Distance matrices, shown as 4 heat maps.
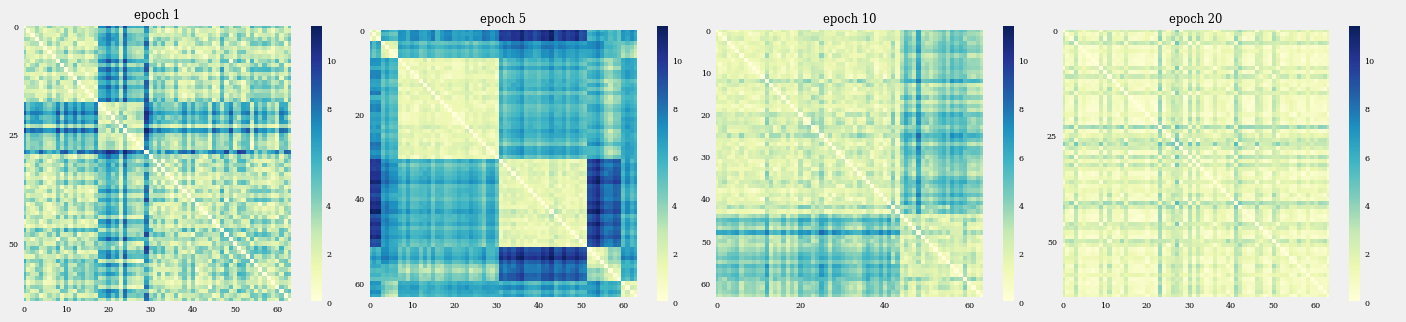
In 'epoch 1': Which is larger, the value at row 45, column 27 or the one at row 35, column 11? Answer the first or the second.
the first
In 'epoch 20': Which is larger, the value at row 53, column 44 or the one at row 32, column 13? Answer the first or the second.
the second
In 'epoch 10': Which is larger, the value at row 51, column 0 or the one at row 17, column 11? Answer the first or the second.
the first
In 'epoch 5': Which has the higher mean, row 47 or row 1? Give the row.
1
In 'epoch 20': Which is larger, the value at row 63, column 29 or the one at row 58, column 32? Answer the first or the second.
the second
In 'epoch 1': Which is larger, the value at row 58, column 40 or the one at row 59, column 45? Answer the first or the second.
the first
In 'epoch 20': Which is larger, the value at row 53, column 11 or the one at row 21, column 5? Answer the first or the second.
the first
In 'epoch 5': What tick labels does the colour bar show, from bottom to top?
0, 2, 4, 6, 8, 10
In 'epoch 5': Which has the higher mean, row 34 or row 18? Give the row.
34
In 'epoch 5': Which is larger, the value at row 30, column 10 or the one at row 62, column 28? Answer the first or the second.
the second
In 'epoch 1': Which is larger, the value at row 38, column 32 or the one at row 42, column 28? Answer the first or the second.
the first
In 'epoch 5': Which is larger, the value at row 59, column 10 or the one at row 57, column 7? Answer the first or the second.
the first
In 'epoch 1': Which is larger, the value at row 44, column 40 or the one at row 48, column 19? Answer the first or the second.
the second
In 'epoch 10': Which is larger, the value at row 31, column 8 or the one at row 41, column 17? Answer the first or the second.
the second
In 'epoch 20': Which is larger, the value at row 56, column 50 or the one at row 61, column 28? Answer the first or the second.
the first
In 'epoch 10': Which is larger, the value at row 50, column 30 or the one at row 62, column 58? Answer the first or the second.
the first
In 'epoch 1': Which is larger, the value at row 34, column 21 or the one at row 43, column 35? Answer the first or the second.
the first
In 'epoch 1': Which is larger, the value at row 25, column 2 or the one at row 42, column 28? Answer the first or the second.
the first
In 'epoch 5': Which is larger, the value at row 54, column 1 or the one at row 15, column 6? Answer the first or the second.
the first
